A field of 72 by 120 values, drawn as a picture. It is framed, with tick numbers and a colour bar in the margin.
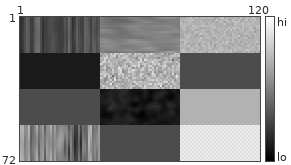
The table splits into 4 rows of 3 panels. Panel 1,1: low, streaked downward. Panel 1,2: middling, streaked across, faint in contrast. Panel 1,3: high, fine-grained, faint in contrast. Panel 2,1: very low, flat. Panel 2,2: high, fine-grained. Panel 2,3: low, flat. Panel 3,1: low, flat. Panel 3,2: very low, blotchy, faint in contrast. Panel 3,3: high, flat. Panel 4,1: middling, streaked downward, strong in contrast. Panel 4,2: low, flat. Panel 4,3: very high, checkered, faint in contrast.
